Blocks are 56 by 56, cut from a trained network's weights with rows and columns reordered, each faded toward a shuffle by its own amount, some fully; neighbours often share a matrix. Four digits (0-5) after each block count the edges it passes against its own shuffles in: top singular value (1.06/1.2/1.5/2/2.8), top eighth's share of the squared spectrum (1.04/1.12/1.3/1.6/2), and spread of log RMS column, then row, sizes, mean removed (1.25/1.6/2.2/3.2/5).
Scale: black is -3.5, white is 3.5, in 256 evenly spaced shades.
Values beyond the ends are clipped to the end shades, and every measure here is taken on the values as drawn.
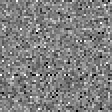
2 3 0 1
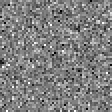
0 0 0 0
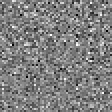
3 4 1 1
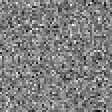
2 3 1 1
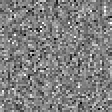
2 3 1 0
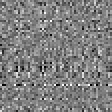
4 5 3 3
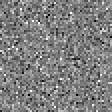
0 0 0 0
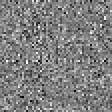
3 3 1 2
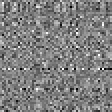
4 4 2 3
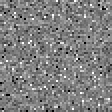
0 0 0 0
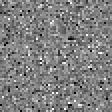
0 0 0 0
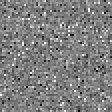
1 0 0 0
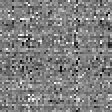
3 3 3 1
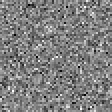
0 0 0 0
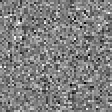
2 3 1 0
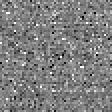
2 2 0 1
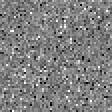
0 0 0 0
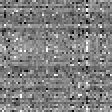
3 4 3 1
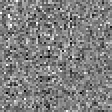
3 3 2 1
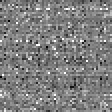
3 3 2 1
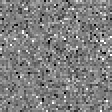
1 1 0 0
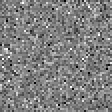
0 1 0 0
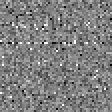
3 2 0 1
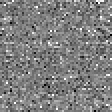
2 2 1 0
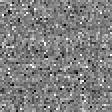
1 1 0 0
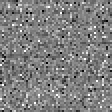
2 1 1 0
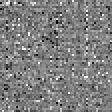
2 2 2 0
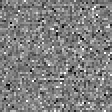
1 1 0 0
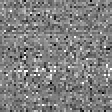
2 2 2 1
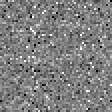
0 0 0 0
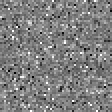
1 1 1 0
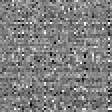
3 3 3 0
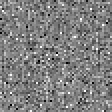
1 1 0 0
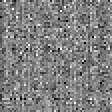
2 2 0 2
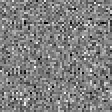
3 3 1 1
